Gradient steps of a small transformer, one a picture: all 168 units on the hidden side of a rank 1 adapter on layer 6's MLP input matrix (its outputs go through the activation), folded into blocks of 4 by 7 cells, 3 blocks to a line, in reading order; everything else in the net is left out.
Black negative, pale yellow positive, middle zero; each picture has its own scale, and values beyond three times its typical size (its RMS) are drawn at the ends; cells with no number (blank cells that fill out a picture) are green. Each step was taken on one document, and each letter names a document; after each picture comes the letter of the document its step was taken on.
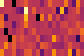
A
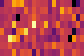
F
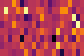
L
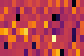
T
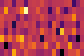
L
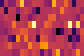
F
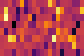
T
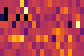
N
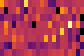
A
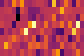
F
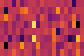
L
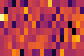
N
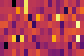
L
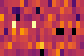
F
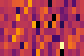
T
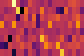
L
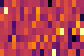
A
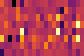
L
